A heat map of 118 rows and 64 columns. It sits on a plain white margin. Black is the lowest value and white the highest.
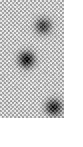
Slope: none. Dips: three. Lone odd cells: none. Odd rows or columns: none. Average level on the scale: 70%.
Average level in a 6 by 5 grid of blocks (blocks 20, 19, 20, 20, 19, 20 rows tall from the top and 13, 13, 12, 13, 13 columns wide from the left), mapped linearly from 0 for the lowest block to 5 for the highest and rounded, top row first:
5 5 5 4 5
5 5 4 1 4
5 3 3 5 5
5 3 2 5 5
5 5 5 5 5
5 5 5 3 0
